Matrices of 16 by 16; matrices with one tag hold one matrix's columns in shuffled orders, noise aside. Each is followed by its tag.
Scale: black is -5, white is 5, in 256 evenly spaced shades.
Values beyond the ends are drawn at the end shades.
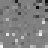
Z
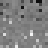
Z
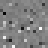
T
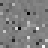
T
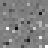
T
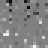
Z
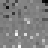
Z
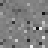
T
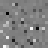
T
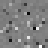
T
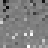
Z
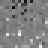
Z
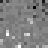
Z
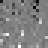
Z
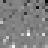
Z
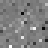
T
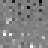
Z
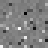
T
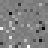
T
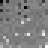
Z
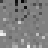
Z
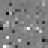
T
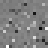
T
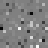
T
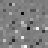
T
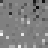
Z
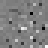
T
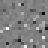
T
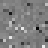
T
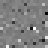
T
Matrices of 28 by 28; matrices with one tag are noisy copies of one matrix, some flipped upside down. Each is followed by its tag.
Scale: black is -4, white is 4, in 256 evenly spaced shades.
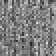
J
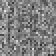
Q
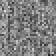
Q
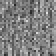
J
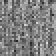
J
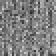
J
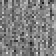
J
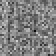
Q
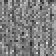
J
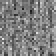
J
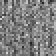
J
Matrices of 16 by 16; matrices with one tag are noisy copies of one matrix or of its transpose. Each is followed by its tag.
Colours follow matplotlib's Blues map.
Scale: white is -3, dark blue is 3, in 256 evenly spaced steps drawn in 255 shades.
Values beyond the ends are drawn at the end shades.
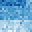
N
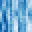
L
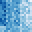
N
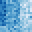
N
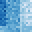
N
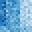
N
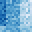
N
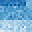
N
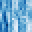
L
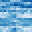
L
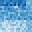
N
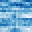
L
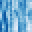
L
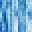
L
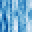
L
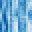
L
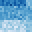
N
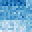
N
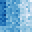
N
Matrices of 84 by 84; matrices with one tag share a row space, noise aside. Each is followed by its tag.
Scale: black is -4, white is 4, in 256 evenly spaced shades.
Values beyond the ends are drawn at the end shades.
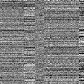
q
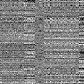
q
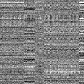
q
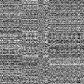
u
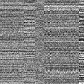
q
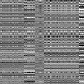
q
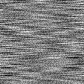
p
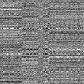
u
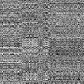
u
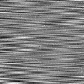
p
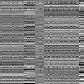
q
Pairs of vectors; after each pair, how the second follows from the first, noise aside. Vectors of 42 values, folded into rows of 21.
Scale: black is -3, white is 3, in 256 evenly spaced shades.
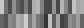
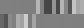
partly zeroed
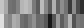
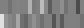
partly zeroed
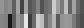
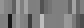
partly zeroed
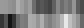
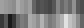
copied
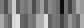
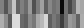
copied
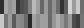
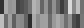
copied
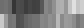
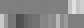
partly zeroed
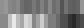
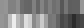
copied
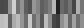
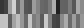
copied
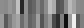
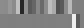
partly zeroed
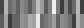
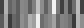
copied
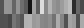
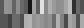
copied
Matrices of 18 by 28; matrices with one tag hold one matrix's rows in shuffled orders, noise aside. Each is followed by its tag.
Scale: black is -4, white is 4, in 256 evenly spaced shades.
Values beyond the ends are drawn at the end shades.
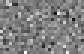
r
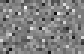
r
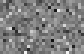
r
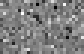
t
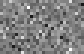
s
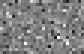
r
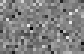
s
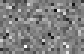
r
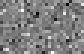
t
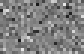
t
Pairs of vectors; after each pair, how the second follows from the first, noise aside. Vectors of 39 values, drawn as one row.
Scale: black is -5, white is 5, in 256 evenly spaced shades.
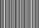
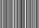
wrapped around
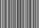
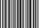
scaled up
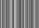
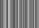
wrapped around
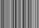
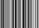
scaled up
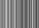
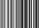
scaled up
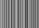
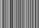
wrapped around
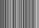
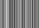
wrapped around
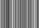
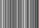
wrapped around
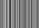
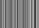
wrapped around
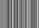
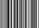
scaled up
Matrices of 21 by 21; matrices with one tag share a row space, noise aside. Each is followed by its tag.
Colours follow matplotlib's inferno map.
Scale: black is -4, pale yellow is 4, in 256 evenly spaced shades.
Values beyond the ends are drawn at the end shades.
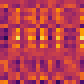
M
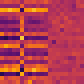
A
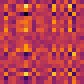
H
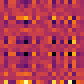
H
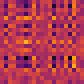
H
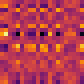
M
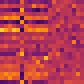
A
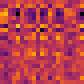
M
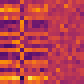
A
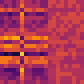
A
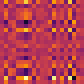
H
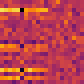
A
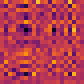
H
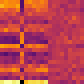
A
